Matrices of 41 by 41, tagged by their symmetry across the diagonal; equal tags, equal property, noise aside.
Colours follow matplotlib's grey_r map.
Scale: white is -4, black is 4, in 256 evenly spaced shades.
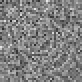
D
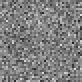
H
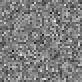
D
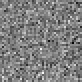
H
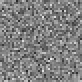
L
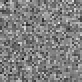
H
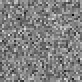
L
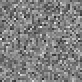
L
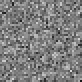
D
